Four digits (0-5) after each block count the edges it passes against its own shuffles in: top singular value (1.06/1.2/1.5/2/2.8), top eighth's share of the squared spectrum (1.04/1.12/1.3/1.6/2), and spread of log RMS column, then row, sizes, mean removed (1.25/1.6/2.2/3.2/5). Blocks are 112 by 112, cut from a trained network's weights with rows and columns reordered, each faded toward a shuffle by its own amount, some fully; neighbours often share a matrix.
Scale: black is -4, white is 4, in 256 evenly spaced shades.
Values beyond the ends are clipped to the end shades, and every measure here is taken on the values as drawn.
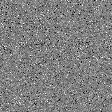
2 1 0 1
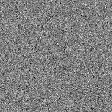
3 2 0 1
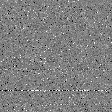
4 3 0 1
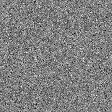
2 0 0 0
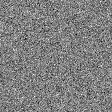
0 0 0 0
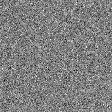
3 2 0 1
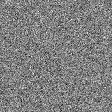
3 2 0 0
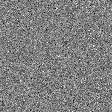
0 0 0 0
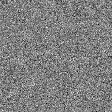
2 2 1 0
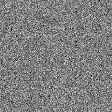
3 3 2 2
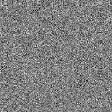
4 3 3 2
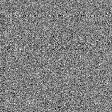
3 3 0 2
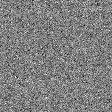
0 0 0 0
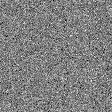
1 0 0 0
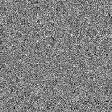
3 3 1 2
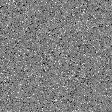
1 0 0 0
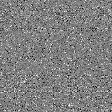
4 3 0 2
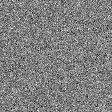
0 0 0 0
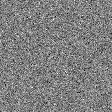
0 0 0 0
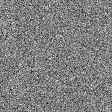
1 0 0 0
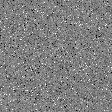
2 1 0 0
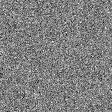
2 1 0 0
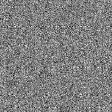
3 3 1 2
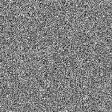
3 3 2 1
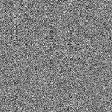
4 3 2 2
